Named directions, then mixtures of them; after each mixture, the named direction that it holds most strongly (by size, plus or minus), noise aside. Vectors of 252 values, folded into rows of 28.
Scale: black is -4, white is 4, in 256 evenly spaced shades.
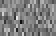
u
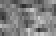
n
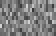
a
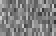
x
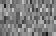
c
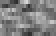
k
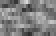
k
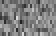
u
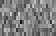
u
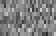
c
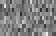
c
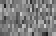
c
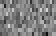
c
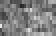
n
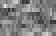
k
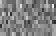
a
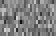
u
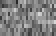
x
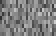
x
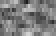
k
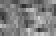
n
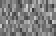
a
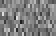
u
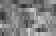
n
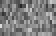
a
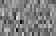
u
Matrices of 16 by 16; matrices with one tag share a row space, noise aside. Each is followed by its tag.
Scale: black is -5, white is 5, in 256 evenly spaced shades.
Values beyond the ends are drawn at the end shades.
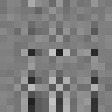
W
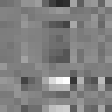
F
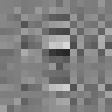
F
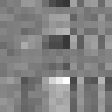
F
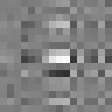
F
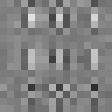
W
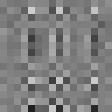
W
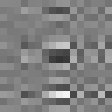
F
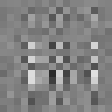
W
